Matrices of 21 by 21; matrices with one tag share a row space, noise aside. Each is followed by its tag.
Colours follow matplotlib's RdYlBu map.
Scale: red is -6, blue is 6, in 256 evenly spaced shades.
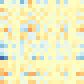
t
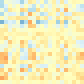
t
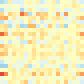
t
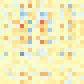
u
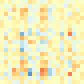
u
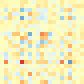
u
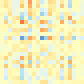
u
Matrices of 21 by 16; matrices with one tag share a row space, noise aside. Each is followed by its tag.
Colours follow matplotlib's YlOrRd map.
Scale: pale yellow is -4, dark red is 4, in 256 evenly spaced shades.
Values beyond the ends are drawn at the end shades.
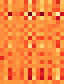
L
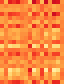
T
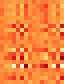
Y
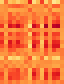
T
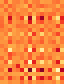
L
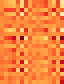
Y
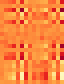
Y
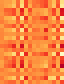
Y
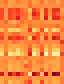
T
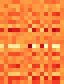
T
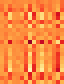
L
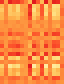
T
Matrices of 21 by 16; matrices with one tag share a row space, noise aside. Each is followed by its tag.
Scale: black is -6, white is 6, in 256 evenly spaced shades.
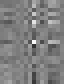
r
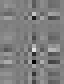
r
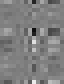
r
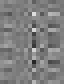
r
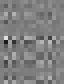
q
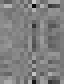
r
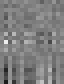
q
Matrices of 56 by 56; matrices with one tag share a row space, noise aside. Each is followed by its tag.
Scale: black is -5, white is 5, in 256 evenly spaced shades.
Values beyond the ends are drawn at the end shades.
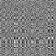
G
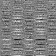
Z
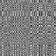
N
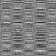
Z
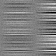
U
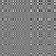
N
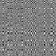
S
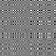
N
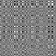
G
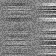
U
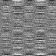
Z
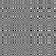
N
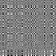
S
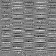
Z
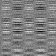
Z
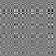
G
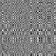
N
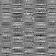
Z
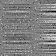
U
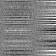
U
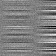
U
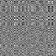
G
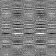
Z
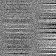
U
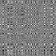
S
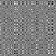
G
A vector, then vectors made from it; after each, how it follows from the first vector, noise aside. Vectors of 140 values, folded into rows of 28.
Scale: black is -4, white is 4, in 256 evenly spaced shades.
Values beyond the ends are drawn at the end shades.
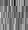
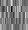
wrapped around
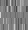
partly zeroed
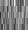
negated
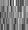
negated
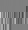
partly zeroed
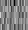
sign-scrambled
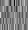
sign-scrambled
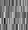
wrapped around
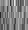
negated
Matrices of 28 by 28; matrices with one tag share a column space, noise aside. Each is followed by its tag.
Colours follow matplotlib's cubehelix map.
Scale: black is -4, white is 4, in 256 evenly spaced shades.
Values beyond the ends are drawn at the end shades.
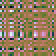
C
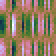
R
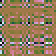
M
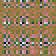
M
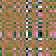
C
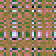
C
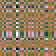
C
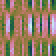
R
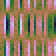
R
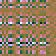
M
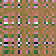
M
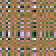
C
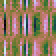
R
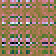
M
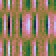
R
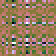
M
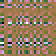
M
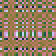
C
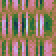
R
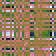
C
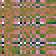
M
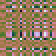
C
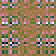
M
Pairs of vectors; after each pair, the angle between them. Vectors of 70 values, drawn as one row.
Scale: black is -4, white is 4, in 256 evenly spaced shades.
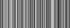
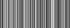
nearly parallel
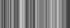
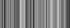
nearly parallel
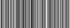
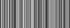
nearly opposite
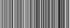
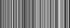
nearly opposite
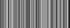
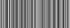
partly opposed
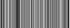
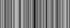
partly opposed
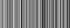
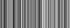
nearly opposite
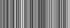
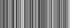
nearly parallel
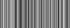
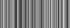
nearly parallel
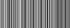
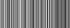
nearly parallel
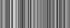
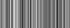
nearly parallel
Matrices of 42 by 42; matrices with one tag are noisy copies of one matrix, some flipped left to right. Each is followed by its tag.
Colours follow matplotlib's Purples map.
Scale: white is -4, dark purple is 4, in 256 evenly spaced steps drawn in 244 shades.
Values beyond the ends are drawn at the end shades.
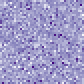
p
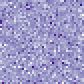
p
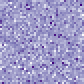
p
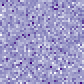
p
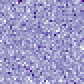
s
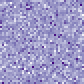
p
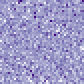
s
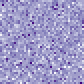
p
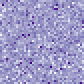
p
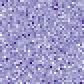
p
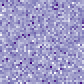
p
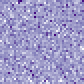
s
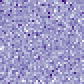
s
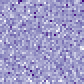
s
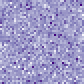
p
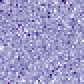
s
